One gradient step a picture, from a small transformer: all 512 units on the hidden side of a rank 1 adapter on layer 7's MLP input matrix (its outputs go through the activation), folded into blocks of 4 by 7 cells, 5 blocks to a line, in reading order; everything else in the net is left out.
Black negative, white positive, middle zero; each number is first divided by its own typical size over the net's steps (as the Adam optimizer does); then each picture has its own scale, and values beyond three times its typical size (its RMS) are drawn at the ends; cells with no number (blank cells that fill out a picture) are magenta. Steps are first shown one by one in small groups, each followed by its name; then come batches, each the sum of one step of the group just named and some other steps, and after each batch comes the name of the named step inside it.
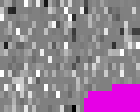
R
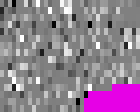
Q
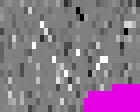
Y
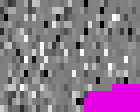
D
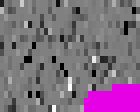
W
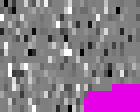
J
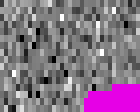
W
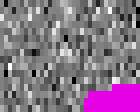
J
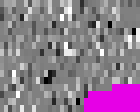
Q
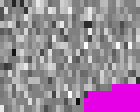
Q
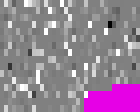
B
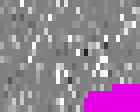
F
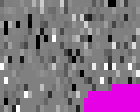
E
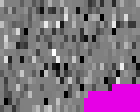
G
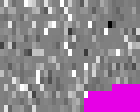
B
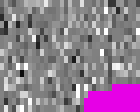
E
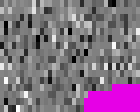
E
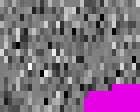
G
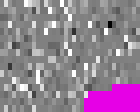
B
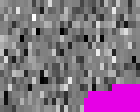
G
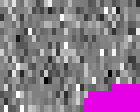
G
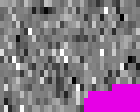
G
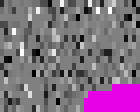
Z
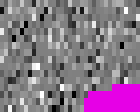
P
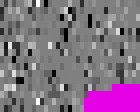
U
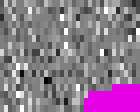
Z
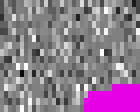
Z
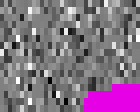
Z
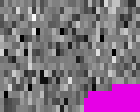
Z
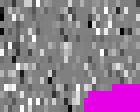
U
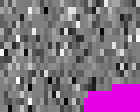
Z
